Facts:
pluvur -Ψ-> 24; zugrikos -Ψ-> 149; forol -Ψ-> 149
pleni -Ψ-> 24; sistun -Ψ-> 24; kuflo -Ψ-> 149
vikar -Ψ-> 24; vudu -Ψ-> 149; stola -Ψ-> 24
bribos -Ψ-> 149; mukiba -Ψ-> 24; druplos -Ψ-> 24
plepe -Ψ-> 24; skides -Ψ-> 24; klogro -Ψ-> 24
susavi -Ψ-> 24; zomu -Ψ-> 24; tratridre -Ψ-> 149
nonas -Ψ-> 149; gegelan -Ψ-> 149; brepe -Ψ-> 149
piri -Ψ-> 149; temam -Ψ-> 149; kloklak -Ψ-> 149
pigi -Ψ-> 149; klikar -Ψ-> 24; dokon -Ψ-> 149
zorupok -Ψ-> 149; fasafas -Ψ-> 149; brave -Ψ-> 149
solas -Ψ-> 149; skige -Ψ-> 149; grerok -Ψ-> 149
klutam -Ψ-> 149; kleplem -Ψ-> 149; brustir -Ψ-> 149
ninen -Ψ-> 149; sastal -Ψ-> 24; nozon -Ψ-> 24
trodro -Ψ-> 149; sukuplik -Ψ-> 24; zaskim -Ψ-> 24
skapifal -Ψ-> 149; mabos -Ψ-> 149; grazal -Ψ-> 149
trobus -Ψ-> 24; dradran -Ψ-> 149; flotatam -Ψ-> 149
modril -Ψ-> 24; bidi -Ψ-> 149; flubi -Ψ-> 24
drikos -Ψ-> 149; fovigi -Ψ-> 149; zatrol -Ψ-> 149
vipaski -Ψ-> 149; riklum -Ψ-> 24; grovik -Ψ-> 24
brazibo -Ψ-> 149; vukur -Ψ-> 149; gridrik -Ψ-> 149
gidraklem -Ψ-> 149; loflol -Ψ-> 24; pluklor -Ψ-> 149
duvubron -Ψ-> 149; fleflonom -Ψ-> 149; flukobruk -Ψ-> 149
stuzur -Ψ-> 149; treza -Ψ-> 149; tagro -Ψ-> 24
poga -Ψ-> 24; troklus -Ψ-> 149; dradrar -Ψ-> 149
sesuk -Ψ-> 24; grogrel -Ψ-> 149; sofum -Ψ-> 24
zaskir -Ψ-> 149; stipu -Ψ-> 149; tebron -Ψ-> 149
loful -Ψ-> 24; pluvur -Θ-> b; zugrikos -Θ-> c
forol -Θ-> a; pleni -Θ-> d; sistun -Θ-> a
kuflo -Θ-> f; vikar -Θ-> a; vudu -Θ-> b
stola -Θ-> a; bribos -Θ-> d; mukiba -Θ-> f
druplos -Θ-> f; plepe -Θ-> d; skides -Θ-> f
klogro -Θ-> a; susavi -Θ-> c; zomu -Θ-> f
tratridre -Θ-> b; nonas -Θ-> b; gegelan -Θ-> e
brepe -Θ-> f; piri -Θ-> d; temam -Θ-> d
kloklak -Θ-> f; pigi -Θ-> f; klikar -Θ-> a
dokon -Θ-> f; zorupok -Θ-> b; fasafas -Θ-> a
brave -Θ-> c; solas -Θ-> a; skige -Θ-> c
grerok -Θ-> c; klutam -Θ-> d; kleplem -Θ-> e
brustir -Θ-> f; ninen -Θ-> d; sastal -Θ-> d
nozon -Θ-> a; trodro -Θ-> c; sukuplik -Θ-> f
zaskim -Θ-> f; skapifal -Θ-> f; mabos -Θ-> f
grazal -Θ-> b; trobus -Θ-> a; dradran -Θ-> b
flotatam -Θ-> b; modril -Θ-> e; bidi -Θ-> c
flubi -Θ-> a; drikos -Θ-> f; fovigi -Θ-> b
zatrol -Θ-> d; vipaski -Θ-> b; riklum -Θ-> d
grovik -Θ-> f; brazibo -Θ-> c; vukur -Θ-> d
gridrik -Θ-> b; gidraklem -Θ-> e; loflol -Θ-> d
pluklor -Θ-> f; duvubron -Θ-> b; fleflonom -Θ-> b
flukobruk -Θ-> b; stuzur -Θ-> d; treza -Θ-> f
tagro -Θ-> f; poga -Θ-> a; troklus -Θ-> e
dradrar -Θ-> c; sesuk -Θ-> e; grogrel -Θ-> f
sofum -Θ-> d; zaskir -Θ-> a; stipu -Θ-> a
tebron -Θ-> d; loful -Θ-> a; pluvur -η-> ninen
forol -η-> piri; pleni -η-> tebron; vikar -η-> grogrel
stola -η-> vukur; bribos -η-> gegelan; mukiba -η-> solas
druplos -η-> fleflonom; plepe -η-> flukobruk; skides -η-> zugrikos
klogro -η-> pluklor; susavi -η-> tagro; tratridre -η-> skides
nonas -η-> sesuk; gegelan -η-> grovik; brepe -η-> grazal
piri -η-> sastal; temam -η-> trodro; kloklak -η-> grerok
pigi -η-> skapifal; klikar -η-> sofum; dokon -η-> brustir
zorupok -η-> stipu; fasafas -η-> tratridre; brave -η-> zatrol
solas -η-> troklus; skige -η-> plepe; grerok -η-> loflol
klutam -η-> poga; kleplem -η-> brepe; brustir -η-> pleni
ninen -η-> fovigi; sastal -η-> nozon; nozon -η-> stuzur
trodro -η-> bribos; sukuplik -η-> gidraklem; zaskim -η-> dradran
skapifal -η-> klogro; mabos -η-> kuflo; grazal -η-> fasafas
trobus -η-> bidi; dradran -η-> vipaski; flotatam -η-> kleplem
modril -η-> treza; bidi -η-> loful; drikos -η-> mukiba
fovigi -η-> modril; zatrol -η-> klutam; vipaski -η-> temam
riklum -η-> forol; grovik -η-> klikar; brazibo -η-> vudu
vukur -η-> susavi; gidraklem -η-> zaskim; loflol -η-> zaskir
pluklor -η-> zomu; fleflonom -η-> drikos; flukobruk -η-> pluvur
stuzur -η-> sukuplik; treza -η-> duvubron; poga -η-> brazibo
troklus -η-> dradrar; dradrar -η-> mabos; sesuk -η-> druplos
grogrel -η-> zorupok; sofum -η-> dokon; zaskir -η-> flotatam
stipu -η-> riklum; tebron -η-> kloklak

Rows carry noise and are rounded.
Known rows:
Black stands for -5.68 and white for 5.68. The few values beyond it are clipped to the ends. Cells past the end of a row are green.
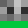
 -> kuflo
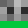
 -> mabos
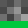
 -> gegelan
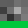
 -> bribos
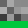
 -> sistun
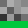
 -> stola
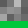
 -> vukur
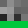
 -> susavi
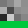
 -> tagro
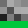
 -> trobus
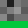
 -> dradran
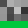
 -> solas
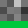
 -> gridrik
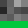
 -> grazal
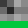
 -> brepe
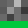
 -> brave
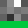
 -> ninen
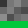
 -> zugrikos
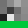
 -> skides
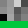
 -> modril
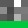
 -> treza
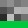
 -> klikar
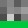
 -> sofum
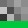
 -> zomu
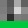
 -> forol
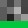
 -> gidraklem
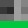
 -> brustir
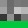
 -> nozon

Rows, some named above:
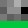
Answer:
dradrar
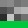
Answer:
klikar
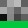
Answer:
plepe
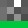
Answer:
fovigi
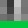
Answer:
grogrel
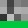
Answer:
sukuplik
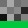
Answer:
sesuk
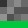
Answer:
zugrikos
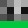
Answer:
drikos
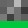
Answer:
brave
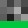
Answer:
gidraklem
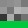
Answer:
vikar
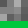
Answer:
vukur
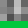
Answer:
stipu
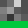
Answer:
skige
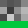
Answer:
grovik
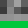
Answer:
kleplem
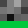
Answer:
brazibo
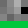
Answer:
troklus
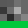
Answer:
bribos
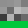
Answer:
vikar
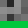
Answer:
zorupok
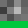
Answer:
temam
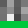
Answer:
loflol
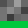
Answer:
bidi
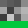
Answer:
grovik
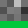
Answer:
gridrik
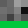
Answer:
nonas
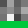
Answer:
loflol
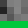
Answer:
tebron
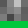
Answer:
klutam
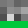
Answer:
sofum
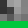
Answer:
zaskir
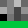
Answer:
pluvur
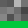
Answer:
vudu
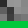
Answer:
fasafas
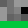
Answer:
fleflonom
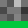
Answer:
gridrik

